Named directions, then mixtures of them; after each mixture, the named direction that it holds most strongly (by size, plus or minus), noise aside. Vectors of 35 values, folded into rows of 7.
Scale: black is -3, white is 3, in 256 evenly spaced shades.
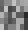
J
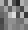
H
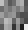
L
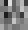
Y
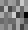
J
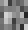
Y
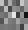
H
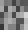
J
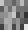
L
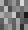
L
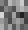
J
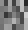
Y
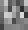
Y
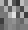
H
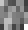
L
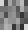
L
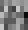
J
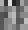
H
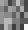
L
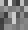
H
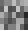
J
